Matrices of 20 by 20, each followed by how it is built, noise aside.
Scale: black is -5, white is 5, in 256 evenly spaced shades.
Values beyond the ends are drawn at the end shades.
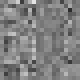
low rank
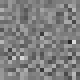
low rank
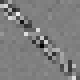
banded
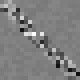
banded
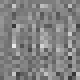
low rank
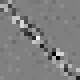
banded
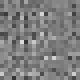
low rank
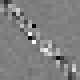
banded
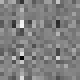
low rank
